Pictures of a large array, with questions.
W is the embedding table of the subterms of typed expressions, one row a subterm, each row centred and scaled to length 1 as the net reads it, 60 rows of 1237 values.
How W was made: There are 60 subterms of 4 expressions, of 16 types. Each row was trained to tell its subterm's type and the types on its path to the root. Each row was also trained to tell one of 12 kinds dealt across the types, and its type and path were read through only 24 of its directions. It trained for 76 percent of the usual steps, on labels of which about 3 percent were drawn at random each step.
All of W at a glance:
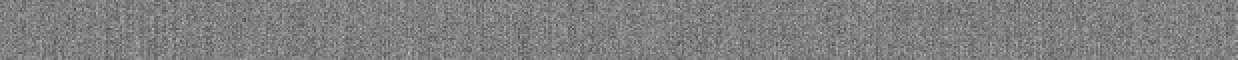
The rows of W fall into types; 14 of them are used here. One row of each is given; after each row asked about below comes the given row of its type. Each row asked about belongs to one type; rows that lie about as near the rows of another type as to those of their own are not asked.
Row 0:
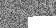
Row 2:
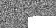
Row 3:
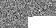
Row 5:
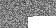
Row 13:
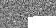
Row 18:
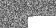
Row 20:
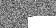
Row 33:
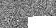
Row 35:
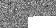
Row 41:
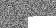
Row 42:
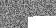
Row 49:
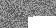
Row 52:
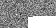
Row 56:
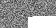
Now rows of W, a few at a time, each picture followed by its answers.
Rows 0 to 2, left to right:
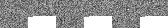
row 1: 20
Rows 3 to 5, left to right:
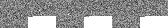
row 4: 41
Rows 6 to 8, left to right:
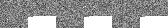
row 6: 18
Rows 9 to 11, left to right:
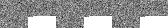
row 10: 52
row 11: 52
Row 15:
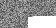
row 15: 5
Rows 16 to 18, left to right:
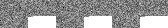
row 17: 0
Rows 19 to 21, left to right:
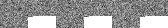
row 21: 52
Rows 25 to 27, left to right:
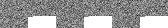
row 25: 41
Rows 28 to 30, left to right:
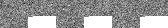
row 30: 2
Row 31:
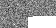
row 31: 3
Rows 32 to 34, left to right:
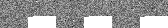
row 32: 41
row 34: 5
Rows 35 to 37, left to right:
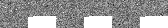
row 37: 49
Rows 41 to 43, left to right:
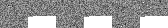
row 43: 56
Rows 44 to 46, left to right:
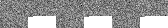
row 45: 18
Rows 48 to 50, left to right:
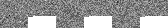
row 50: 33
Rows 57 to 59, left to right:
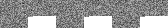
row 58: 20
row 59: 18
